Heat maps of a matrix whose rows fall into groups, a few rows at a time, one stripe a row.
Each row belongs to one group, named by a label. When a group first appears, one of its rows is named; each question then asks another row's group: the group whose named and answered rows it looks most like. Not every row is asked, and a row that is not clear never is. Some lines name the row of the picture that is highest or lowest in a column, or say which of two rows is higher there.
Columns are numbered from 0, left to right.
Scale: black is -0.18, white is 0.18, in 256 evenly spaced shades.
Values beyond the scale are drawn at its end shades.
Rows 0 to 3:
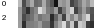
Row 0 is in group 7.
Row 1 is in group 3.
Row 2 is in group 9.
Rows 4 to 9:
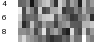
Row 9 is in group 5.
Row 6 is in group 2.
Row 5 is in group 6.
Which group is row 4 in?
2
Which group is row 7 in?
7
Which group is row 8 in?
5
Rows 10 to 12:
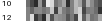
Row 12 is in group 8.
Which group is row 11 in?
3
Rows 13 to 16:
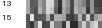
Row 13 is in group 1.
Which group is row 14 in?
1
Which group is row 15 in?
8
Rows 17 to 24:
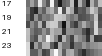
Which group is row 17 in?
5
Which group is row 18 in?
2
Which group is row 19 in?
2
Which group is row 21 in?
2
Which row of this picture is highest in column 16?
18
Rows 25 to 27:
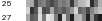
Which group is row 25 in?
8
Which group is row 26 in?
7
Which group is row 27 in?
1
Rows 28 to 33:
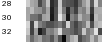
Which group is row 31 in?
6
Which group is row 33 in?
7
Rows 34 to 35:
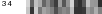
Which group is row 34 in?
6
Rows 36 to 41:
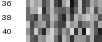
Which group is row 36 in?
5
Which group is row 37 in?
5
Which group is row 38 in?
9
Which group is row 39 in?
7
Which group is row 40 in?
3
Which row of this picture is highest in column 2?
40
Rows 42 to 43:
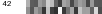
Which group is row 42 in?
1
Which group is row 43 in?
6
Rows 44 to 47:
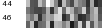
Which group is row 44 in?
1
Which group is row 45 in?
2
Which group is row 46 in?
2
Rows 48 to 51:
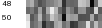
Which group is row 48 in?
8
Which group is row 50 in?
7
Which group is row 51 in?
6
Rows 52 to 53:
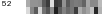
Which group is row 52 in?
5
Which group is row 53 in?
5
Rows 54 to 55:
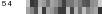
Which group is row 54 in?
7
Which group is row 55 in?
9
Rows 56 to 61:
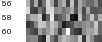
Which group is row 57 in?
3
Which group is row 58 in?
5
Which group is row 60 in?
9
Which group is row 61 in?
3
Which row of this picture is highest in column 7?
59
